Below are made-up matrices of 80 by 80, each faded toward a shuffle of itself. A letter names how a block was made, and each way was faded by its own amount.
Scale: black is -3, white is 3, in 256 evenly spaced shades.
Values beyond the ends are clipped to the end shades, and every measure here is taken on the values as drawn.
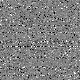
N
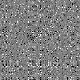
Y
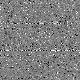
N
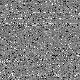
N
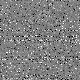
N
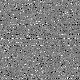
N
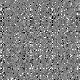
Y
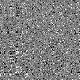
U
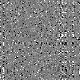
Y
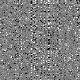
Y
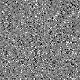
U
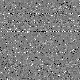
N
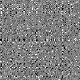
Y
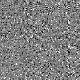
U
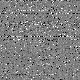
N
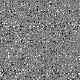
N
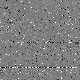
N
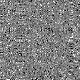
U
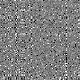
Y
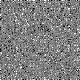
U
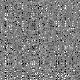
Y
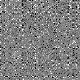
Y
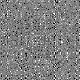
Y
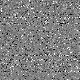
N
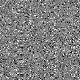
U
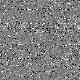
N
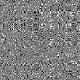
Y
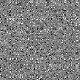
Y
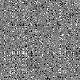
Y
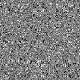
U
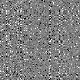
Y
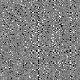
Y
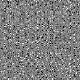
Y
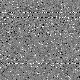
N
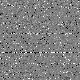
N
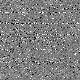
N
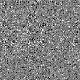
U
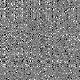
Y
